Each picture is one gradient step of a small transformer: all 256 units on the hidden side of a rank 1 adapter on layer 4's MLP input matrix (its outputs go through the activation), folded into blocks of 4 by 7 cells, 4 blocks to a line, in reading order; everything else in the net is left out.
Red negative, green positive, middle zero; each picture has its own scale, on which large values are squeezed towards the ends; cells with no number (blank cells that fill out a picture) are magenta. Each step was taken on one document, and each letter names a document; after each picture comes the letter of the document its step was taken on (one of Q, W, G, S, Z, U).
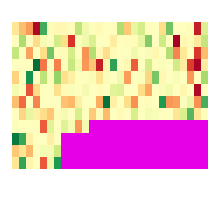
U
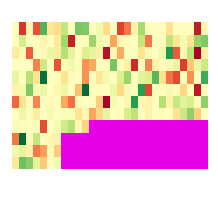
U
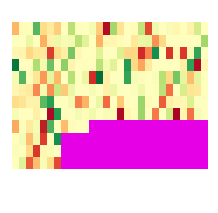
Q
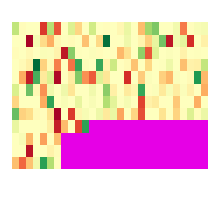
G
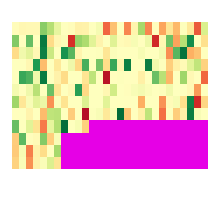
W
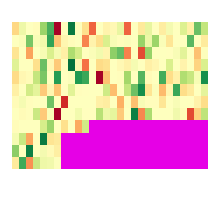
G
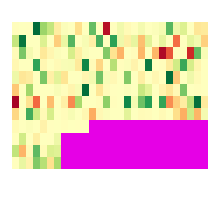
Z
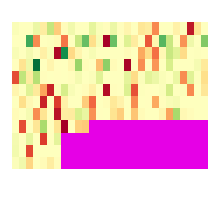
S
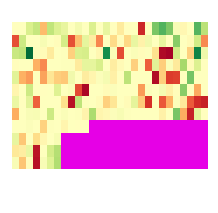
Z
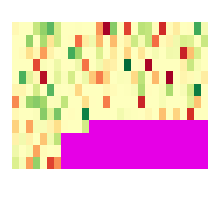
W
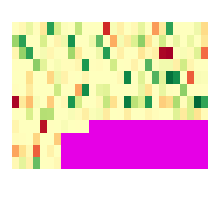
Z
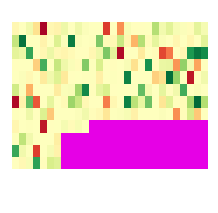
Z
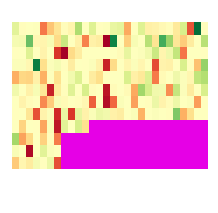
S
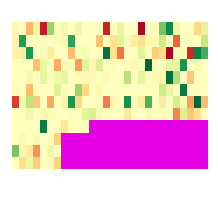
Z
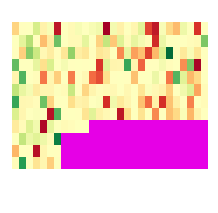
Q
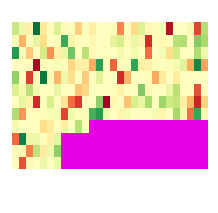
U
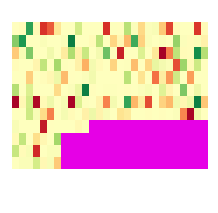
Z
